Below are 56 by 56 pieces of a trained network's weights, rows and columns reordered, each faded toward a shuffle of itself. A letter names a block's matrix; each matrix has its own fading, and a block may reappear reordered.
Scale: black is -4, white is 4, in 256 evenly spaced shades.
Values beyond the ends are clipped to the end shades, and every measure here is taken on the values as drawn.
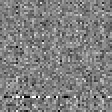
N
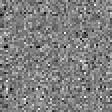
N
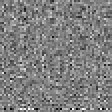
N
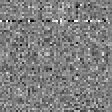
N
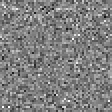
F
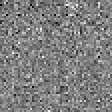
N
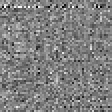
N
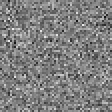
F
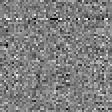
N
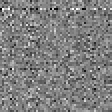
N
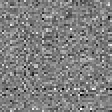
N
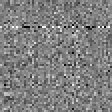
N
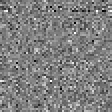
N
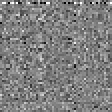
N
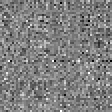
N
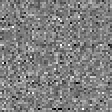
N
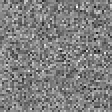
F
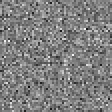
F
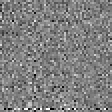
N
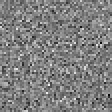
F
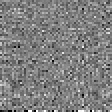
N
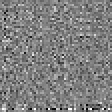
N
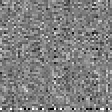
N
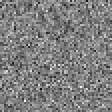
F
